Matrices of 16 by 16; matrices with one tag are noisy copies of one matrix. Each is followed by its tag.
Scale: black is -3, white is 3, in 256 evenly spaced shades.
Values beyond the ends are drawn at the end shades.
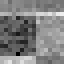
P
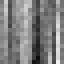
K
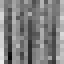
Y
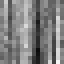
K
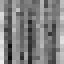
Y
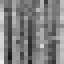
Y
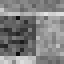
P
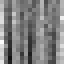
Y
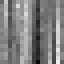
K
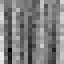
Y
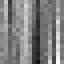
K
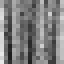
Y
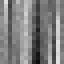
K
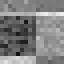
P
